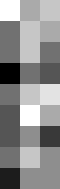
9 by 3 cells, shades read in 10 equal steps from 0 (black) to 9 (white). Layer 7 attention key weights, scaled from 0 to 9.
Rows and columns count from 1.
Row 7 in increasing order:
2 3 5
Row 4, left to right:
0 4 3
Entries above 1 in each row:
3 3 3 2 3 3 3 3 2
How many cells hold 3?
3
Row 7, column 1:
3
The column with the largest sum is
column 2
